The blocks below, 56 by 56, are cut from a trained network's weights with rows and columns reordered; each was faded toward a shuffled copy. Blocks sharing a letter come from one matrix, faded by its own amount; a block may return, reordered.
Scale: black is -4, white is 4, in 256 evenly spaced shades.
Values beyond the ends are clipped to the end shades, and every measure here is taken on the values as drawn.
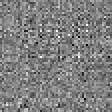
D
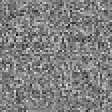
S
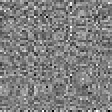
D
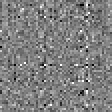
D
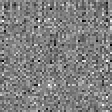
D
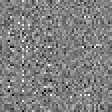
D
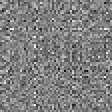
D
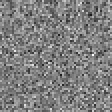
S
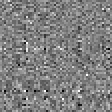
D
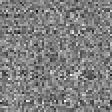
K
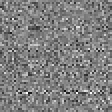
K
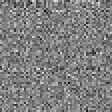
K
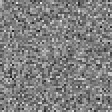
S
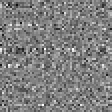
K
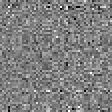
D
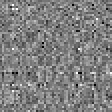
D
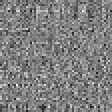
K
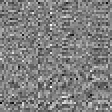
D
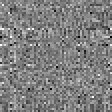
D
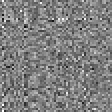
D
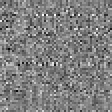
K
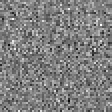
S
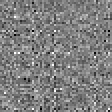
D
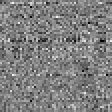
K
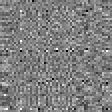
D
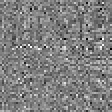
D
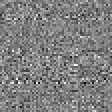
K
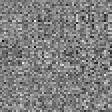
K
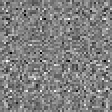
D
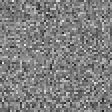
S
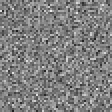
S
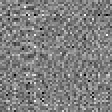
D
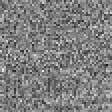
S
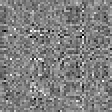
D
